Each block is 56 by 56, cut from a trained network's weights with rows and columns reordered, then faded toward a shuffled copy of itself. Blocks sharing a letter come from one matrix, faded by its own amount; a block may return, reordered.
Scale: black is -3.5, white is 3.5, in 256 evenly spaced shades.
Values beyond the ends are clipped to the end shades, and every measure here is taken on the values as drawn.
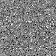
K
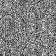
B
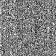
B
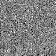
K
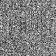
B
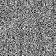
B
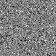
K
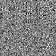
B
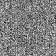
B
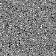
K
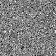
K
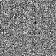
B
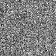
B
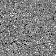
K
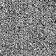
B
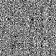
B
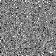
K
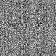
B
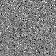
K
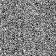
B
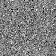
K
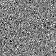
K
